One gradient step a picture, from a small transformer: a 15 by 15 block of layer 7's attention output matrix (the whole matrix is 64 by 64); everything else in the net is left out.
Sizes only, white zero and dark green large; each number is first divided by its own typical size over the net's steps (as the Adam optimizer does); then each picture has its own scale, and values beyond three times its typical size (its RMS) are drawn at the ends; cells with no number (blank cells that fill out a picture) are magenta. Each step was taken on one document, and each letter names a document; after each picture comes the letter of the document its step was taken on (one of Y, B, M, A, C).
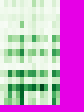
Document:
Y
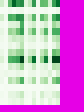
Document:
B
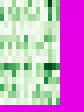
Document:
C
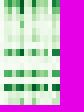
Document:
Y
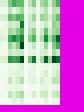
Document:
B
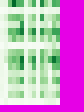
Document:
B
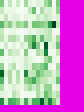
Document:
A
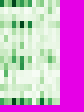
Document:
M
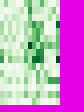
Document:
A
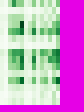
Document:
B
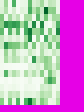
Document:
A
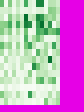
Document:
A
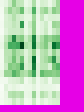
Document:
B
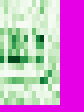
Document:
C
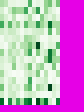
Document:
A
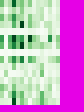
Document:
M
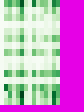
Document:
Y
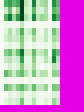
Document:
Y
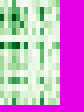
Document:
C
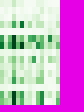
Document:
M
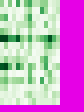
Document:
C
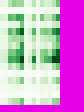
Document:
B
